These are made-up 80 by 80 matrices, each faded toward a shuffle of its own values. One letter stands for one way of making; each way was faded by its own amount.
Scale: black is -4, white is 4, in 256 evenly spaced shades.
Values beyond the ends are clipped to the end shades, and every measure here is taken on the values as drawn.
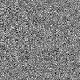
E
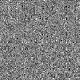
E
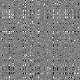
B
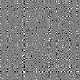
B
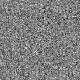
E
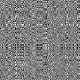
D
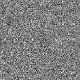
E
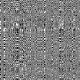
D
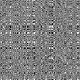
D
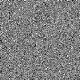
E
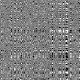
D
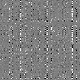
B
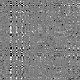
B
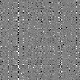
B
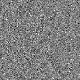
E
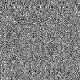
E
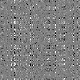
B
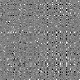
B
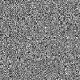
E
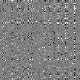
B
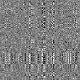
D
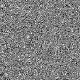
E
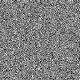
E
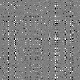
B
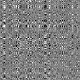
D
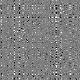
B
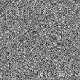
E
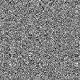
E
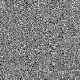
E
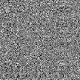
E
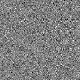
E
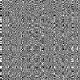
D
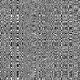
D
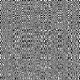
D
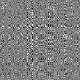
D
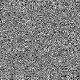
E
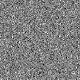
E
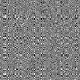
D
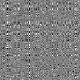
D
